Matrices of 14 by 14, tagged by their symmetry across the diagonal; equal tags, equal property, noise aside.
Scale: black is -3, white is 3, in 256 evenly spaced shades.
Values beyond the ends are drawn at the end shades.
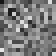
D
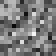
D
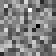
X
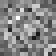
D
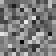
X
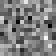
X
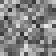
D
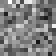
X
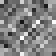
D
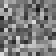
X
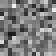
X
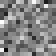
X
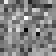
X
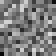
D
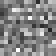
X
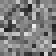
D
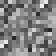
D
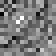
D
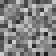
D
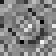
D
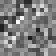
D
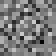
D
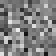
X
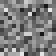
X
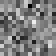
X
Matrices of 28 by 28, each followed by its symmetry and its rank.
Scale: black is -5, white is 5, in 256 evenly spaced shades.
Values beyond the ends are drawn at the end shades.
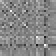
symmetric, rank five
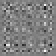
antisymmetric, rank two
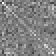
symmetric, rank five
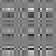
neither, rank one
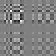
symmetric, rank one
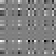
neither, rank one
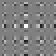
symmetric, rank one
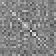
symmetric, rank five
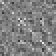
symmetric, rank five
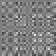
symmetric, rank two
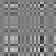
neither, rank one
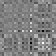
symmetric, rank two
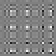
symmetric, rank one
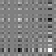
symmetric, rank one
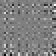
antisymmetric, rank two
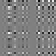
neither, rank one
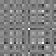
symmetric, rank two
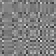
symmetric, rank two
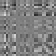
antisymmetric, rank two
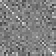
symmetric, rank five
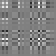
symmetric, rank one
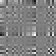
symmetric, rank two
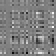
antisymmetric, rank two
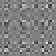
antisymmetric, rank two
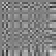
symmetric, rank two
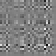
antisymmetric, rank two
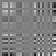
symmetric, rank one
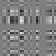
neither, rank one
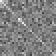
symmetric, rank five
